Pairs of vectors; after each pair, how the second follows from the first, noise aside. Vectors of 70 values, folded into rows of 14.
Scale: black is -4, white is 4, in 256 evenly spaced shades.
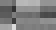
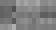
shrunk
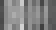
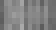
shrunk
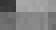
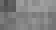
shrunk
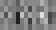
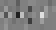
partly zeroed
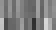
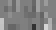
partly zeroed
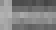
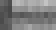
negated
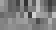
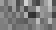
sign-scrambled
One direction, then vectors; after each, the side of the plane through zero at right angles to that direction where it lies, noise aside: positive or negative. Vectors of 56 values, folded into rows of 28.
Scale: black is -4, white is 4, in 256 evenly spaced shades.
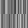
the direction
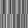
positive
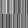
positive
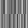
positive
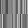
negative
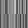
negative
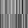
negative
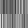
positive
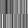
negative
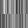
negative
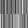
positive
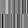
positive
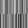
negative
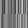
positive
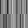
negative
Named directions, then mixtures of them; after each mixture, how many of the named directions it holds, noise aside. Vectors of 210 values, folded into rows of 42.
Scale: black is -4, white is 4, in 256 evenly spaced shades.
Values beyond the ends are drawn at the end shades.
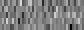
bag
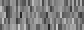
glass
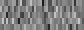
two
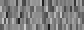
two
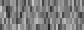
one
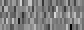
one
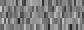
two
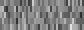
two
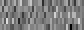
one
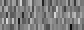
one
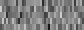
two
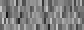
two
